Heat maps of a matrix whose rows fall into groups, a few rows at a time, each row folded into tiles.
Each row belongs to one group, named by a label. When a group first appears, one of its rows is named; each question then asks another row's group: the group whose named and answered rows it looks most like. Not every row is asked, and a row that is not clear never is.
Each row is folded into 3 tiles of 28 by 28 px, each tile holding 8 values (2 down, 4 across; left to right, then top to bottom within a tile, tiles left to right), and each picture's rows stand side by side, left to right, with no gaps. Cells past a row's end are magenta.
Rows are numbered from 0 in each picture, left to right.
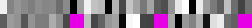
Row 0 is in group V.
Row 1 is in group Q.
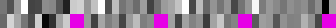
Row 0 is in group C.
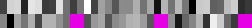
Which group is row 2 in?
Q
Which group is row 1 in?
V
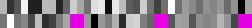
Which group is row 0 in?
C
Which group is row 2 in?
V
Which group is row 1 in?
Q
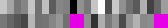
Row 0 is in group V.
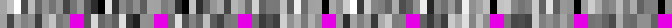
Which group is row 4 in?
Q
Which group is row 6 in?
V
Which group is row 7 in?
V
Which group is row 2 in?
C
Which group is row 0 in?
Q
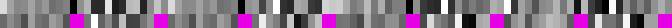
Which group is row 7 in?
C
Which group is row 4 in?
V
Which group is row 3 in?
C
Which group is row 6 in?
V
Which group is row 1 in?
C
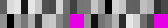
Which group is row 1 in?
Q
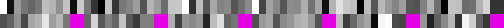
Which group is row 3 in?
V
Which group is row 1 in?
C
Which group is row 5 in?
Q
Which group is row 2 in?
Q
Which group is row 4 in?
Q
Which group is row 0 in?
V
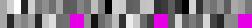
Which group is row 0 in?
Q
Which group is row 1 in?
Q
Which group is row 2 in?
C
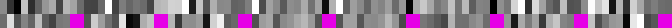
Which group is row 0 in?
C
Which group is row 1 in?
C
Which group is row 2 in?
Q
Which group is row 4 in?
V
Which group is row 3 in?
V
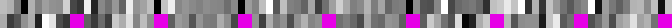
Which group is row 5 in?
C
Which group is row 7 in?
V
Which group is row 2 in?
V
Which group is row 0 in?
Q
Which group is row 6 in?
Q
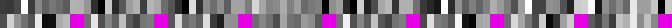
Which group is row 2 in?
C
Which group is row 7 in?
V
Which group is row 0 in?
C
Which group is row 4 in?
C
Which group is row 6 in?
C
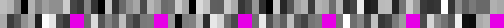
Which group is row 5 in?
C
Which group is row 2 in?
Q
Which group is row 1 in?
C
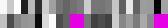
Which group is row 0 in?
Q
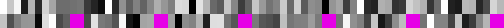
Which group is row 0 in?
Q
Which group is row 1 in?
C
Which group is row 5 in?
C
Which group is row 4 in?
C
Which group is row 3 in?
V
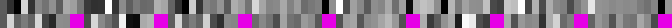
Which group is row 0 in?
C
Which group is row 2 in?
C
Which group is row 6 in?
Q
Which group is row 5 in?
Q
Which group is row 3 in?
V
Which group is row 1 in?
C
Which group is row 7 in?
V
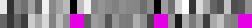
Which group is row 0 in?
V
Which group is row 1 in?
V
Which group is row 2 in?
Q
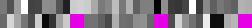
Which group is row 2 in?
C
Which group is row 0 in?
C
